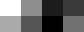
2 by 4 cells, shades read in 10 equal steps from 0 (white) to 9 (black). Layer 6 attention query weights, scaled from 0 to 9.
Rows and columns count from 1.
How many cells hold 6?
1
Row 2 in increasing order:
3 5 6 9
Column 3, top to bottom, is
8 9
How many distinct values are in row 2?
4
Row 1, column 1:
0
